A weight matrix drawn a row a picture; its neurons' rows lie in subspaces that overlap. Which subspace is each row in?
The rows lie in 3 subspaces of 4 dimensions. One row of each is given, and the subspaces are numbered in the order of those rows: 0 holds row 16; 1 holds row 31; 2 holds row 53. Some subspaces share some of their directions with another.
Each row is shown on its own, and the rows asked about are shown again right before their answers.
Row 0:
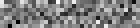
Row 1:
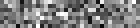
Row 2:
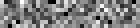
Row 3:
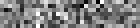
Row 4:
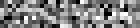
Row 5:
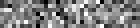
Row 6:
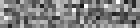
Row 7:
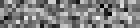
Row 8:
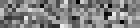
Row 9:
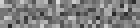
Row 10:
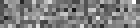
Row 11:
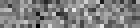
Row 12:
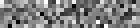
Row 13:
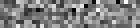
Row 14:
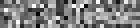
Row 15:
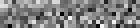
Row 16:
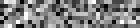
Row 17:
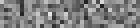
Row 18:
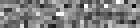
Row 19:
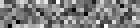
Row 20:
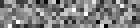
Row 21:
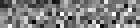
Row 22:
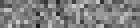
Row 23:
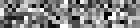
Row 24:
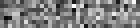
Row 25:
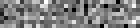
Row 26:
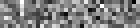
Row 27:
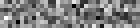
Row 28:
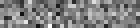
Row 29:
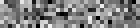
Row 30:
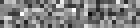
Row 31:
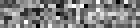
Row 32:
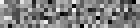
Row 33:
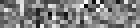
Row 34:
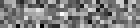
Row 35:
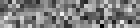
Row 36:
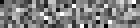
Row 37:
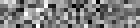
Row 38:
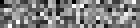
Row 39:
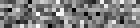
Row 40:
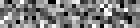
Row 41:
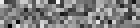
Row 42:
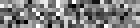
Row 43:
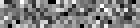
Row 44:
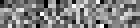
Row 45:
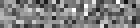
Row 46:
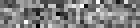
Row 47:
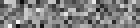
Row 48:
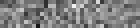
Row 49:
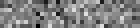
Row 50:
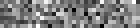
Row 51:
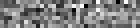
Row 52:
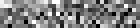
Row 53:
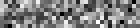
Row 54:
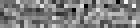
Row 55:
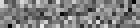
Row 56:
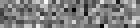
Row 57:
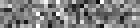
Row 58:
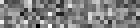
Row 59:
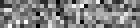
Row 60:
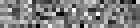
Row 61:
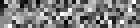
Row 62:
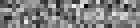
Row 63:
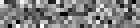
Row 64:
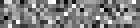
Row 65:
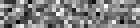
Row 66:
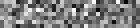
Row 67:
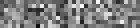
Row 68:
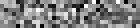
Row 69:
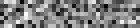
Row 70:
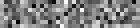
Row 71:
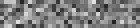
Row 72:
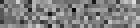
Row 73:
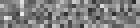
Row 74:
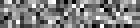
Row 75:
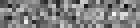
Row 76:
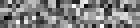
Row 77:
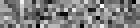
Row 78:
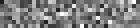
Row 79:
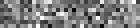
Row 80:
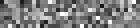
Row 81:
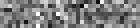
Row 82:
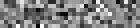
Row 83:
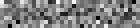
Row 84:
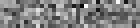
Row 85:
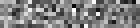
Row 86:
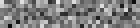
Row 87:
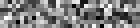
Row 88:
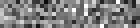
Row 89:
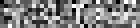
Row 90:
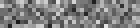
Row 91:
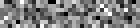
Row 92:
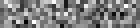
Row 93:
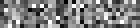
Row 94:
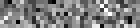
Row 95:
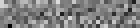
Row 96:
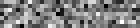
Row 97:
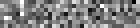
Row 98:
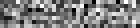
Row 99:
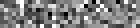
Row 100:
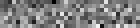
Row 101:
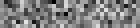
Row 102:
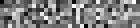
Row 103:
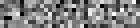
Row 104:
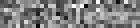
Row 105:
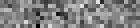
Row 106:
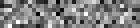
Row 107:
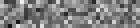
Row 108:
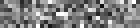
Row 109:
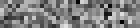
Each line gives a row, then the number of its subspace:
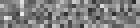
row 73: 1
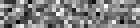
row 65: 0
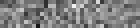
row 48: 0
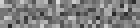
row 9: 2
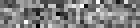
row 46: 1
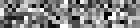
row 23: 2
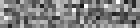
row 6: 0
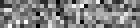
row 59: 0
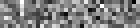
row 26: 1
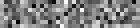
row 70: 2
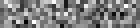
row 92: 2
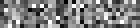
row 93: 2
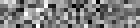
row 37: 0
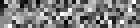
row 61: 2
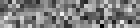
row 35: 2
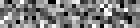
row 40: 2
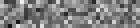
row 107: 0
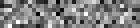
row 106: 0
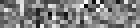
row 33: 1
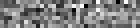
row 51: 1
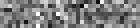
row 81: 0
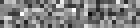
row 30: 1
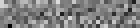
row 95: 2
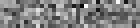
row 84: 1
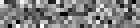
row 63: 1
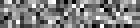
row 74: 2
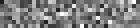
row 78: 0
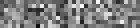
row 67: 2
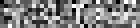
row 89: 1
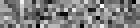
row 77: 1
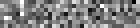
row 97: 1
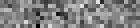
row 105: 1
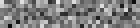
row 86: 2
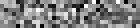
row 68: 1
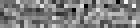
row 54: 0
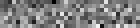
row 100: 2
